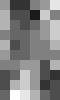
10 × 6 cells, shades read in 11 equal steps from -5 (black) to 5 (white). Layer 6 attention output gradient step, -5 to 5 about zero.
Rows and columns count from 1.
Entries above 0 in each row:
3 2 3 2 2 1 3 2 3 3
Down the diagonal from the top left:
1 -2 -2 0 0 0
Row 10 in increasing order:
-2 -1 -1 2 4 5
